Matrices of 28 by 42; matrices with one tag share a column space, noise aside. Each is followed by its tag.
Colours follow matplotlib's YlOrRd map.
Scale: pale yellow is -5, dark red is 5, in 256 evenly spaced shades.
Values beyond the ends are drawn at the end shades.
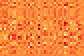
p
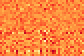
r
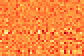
r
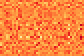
p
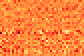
r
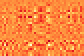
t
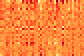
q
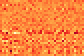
r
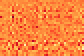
t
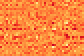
p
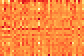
q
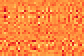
t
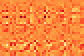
t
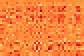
t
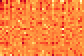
q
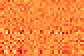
r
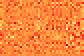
p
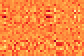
t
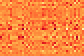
p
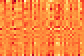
q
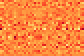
p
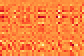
t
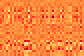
t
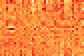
q
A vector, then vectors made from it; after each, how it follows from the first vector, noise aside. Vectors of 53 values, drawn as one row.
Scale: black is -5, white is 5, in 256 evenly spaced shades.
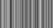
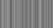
shrunk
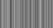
shrunk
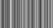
negated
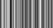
scaled up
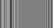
partly zeroed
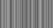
shrunk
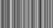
negated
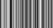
scaled up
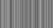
shrunk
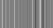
partly zeroed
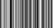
scaled up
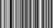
scaled up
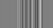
partly zeroed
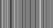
partly zeroed
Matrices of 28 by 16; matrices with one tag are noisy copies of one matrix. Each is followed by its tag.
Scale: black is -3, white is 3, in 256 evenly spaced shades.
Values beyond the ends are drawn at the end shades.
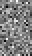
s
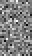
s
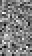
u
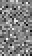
s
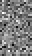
u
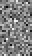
s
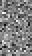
u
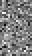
u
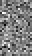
u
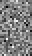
s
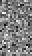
u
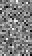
s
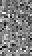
u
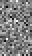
s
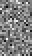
s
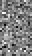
u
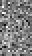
u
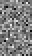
s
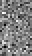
u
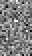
s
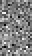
u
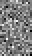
s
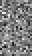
u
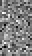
u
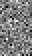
s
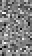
u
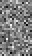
s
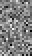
s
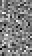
u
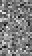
u
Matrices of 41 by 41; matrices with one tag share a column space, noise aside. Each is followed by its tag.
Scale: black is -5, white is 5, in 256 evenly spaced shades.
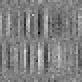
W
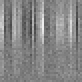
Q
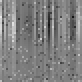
Q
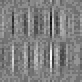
W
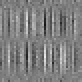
W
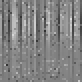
Q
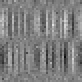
W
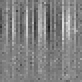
Q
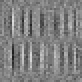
W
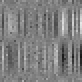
W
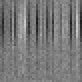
Q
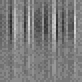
Q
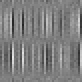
W
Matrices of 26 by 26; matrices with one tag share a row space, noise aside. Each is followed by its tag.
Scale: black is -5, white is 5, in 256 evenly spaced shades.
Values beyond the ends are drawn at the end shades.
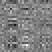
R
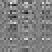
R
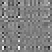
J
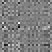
J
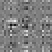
R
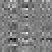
R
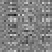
R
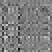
J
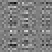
R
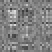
R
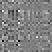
J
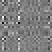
J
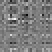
R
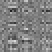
R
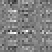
R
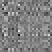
J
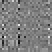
J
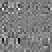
J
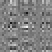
R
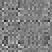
J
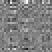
R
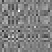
J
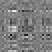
R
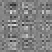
R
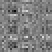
R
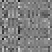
J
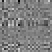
J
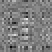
R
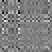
J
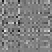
J
